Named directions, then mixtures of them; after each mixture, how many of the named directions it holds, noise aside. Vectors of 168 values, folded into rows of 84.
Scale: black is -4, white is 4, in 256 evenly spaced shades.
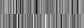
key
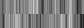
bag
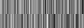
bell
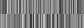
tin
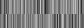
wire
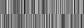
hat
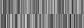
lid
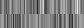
two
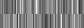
one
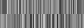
one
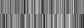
three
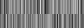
one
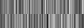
two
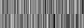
one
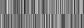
one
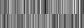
three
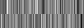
three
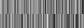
one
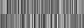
one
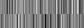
two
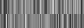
two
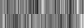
two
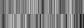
two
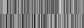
two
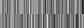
one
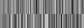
three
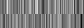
two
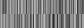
two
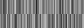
three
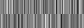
three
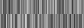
one
